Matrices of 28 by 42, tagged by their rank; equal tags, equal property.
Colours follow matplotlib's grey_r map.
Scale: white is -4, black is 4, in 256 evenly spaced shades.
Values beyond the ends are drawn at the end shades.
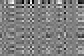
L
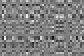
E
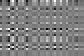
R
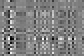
L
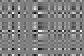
R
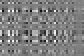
L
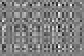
L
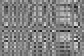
L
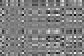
L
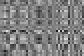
L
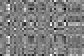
E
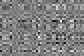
E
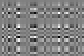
R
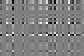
R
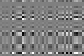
R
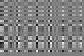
R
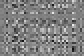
E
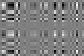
R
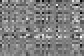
E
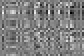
E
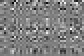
E
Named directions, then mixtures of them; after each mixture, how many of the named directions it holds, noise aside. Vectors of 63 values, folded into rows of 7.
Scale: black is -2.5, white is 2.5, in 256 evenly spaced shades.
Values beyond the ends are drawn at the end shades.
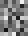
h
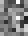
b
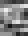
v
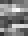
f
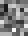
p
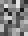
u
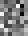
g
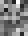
two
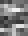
one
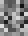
two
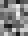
three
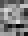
one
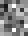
one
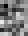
three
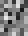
two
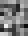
three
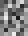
two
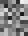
three
